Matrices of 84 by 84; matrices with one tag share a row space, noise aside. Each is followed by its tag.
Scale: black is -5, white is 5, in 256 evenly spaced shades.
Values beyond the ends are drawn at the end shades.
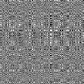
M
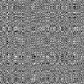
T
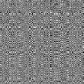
M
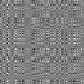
T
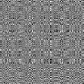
M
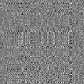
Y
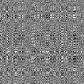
T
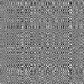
Y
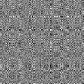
M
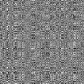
T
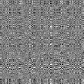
M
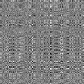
M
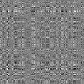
T
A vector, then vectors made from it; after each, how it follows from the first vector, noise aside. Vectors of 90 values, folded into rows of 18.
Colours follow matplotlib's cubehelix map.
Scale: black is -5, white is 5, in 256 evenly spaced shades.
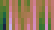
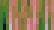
copied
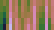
copied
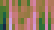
copied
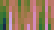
copied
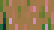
partly zeroed
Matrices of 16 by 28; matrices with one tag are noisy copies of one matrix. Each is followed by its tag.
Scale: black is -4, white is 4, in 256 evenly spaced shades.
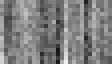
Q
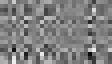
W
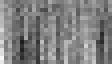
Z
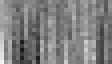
Z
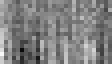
Z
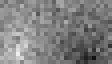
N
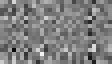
W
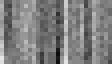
Q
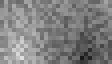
N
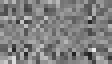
W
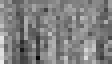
Z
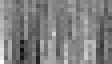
Z
